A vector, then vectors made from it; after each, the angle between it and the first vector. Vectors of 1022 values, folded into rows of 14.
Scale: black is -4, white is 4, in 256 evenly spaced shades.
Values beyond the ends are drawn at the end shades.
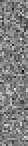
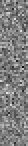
partly aligned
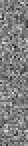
partly aligned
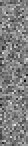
orthogonal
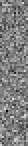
orthogonal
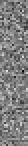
nearly parallel
